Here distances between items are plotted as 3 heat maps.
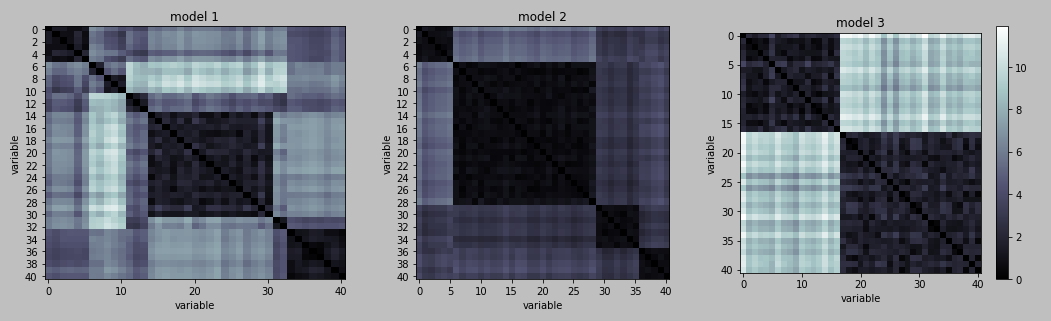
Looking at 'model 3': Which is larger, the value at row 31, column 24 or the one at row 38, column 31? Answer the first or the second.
the first
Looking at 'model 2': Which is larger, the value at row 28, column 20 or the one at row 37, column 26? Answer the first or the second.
the second
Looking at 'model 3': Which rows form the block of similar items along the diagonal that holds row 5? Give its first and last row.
0 to 16
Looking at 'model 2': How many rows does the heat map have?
41
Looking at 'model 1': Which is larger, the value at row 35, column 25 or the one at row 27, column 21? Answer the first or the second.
the first
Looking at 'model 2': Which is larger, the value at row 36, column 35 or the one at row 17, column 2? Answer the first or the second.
the second
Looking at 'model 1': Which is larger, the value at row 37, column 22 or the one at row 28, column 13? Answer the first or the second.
the first
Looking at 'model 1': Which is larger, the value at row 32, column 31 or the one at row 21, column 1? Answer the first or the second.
the second
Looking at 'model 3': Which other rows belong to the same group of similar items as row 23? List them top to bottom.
17, 18, 19, 20, 21, 22, 24, 25, 26, 27, 28, 29, 30, 31, 32, 33, 34, 35, 36, 37, 38, 39, 40
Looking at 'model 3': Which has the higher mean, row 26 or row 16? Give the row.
16
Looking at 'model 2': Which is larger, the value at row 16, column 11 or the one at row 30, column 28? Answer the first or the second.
the second
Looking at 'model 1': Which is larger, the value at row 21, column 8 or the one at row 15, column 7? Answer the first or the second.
the first
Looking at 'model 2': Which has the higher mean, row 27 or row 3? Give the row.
3
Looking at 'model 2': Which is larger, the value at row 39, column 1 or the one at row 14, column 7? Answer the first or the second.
the first
